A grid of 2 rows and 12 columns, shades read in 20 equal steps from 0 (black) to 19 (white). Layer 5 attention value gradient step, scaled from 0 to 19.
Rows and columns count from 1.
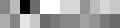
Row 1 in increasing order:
0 8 10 11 14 14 15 16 16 16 19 19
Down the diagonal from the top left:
10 10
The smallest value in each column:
10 10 0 8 8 9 10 10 11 11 9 8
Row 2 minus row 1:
3 -4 17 7 -11 -10 -6 -6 1 -3 -7 -7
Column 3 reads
0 17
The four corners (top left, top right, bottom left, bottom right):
10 15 13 8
